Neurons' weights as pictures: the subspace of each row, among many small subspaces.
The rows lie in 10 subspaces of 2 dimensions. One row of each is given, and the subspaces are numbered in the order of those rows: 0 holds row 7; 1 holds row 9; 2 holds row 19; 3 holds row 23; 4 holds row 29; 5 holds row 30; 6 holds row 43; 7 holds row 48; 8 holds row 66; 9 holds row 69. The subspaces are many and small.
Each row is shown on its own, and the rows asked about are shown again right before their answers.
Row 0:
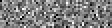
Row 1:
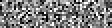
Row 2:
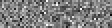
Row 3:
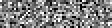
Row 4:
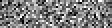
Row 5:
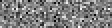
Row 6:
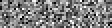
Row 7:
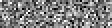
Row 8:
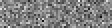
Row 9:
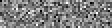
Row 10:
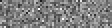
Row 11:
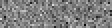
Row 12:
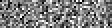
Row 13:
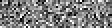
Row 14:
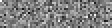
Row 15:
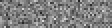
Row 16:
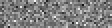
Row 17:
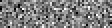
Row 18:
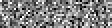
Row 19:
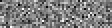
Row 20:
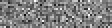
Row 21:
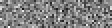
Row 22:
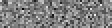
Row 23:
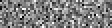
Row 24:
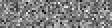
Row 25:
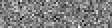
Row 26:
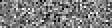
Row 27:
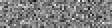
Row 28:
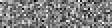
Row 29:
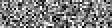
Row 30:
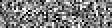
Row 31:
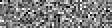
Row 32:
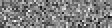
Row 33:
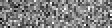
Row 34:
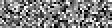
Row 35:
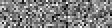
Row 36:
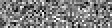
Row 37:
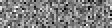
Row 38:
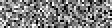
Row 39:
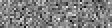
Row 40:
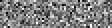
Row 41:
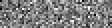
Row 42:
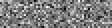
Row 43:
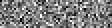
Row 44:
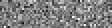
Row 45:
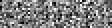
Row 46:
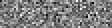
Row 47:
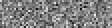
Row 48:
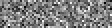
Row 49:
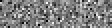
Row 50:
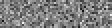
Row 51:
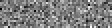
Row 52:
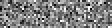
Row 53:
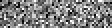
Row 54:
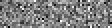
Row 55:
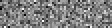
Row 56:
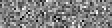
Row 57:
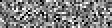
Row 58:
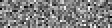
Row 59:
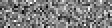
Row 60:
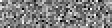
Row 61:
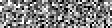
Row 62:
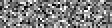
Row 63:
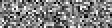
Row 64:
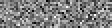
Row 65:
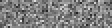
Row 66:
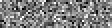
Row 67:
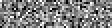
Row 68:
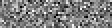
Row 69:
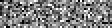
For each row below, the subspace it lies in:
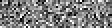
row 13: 6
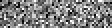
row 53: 6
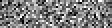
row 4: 6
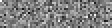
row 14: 1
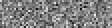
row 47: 4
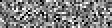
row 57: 5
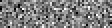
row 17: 3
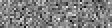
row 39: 6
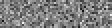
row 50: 9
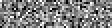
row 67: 7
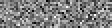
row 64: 9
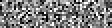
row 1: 5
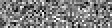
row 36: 5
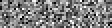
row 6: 0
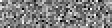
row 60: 6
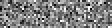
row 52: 7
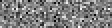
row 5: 7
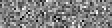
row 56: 8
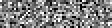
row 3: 8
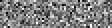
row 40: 7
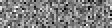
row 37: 3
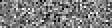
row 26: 1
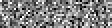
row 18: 0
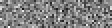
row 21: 3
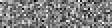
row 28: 9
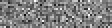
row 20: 2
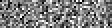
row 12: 4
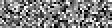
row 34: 9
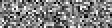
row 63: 7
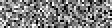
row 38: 3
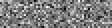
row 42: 9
